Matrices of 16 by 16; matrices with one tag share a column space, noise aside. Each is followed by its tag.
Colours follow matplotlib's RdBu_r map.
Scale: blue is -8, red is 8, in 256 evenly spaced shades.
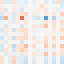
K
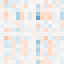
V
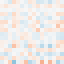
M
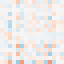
M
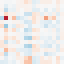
K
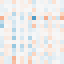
K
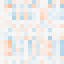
V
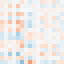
M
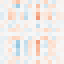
V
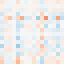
K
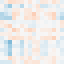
V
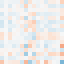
M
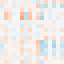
V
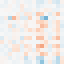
K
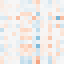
K
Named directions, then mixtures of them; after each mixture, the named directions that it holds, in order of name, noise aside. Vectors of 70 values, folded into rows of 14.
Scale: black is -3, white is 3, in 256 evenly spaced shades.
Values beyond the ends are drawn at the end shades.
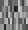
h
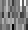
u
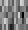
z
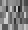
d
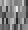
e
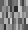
h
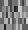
h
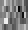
d, z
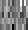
u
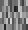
h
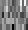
u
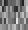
e, z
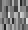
h, u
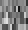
d, u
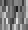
e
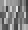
d, e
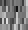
e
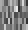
h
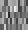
h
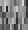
e
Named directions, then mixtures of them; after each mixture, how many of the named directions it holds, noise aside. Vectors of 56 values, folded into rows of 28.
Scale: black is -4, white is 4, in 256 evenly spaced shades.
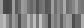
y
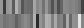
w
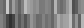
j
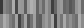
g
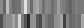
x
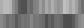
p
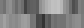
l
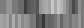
one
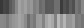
one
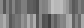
three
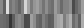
two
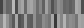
one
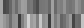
one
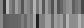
two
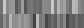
three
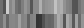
three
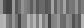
one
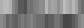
one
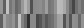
two
